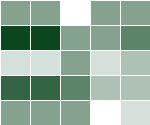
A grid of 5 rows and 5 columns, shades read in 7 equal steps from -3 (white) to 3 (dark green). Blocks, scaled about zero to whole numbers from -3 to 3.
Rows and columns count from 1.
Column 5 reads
0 1 -1 -1 -2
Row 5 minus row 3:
2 2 0 -1 -1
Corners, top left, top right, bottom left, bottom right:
0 0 0 -2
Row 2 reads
3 3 0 0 1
